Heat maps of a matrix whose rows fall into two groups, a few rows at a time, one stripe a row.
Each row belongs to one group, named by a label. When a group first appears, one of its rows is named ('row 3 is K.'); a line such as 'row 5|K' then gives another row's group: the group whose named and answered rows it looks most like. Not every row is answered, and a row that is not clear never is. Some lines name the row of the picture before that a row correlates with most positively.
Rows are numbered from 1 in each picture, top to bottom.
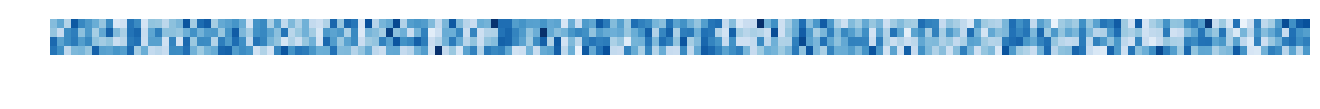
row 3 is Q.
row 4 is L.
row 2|Q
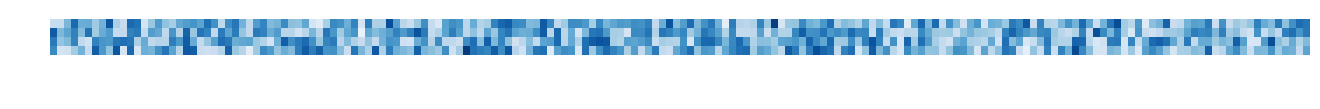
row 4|L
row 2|Q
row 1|Q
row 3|L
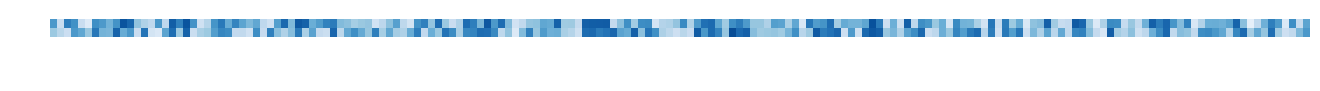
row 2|L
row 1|L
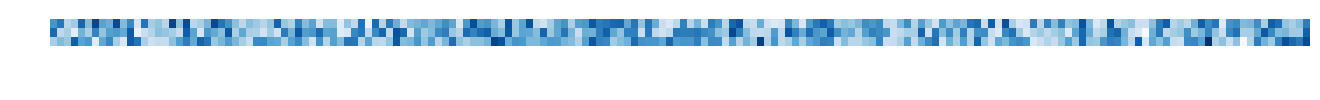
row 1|L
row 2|L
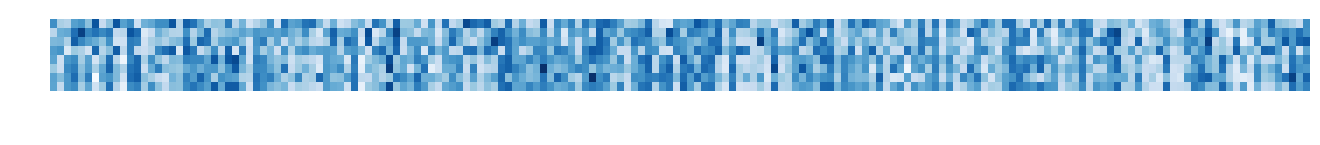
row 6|Q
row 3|Q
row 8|Q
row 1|L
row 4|L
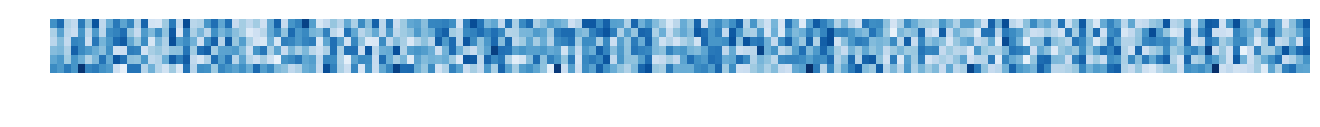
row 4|Q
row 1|L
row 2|L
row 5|L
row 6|Q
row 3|L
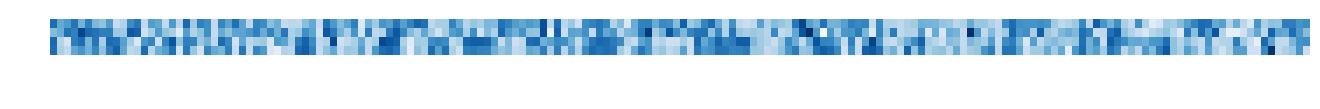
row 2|Q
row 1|Q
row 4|L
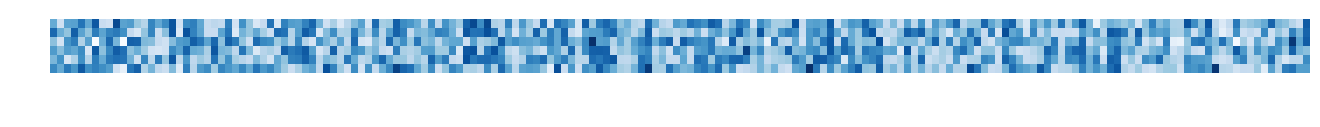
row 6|Q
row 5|L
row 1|L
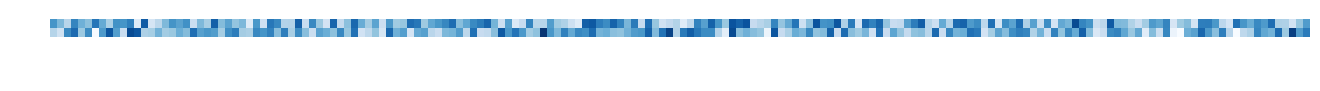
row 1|L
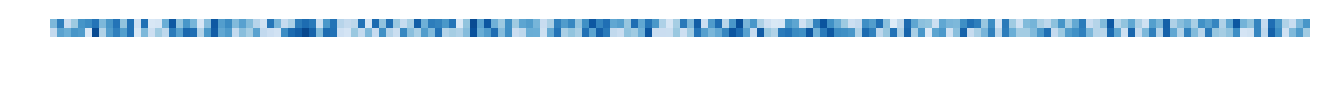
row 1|L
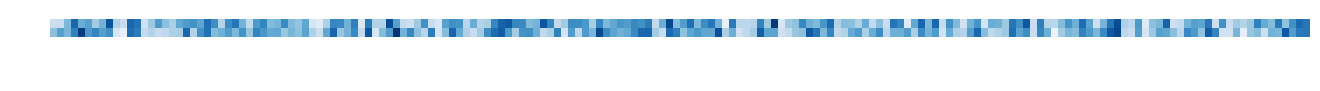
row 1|Q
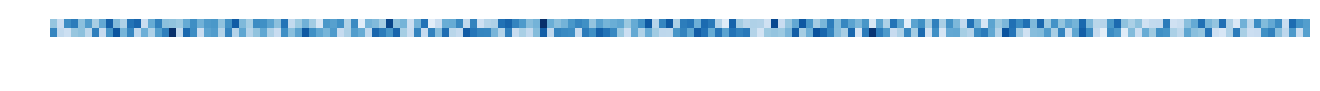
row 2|L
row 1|Q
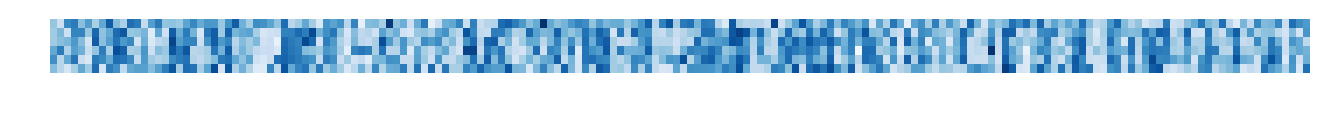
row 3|L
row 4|L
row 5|L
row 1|Q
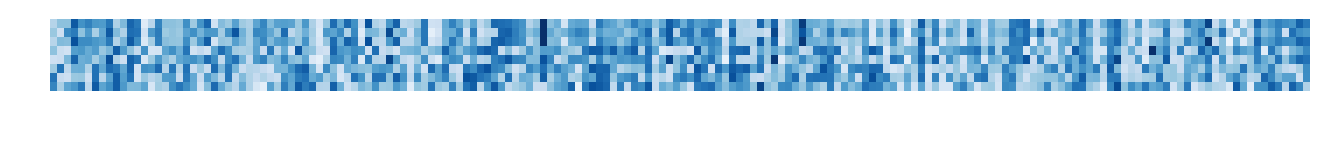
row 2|Q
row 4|L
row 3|Q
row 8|L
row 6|L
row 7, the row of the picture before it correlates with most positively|6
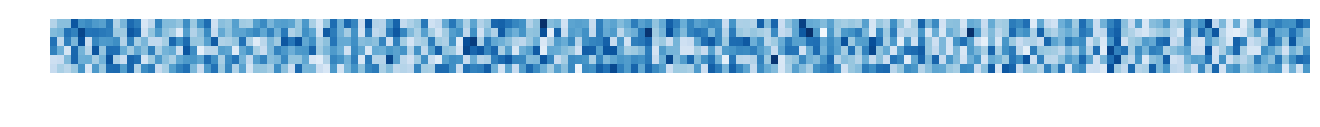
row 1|Q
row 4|L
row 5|Q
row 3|L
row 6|L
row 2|Q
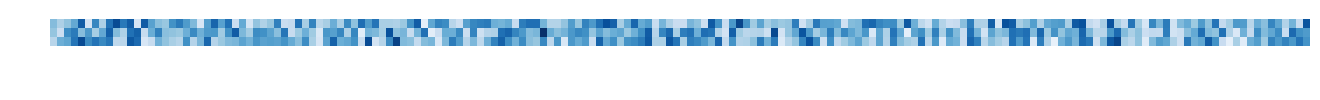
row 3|Q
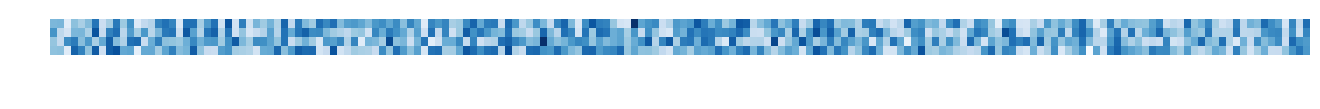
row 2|L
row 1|L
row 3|Q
